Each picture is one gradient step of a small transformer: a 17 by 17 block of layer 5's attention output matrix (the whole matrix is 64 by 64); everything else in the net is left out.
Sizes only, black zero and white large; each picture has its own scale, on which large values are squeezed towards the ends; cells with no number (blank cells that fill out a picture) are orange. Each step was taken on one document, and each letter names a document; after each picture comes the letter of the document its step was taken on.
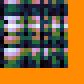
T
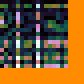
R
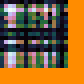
T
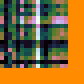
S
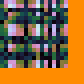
T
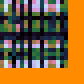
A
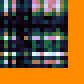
A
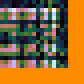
T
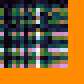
S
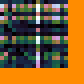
S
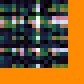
S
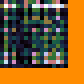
A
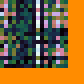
R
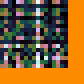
R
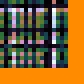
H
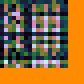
A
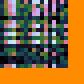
H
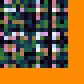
H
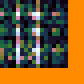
R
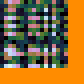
T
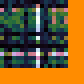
S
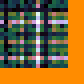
S
